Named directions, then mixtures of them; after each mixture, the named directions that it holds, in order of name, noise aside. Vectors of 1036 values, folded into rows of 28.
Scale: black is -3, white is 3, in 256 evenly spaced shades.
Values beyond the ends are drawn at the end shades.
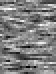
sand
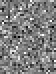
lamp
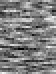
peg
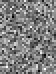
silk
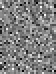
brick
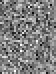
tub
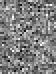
sand, silk, tub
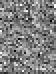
brick, lamp, peg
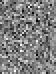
tub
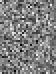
tub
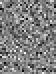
brick, lamp, tub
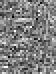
peg, silk, tub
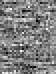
peg, sand, tub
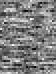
lamp, peg, sand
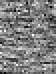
brick, peg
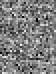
brick, sand, tub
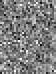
brick, tub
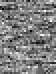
lamp, sand, silk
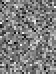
lamp, silk, tub
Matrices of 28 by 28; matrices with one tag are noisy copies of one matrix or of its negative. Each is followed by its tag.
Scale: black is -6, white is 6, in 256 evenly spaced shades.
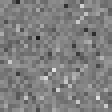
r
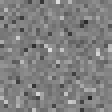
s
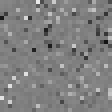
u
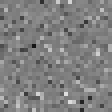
s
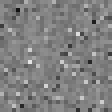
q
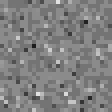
s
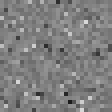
s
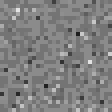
q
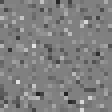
s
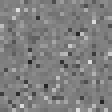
q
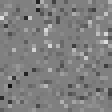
u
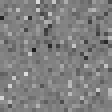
u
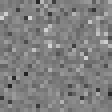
u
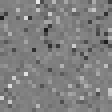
u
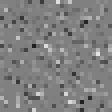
s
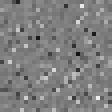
r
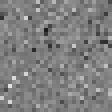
u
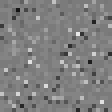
q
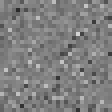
q
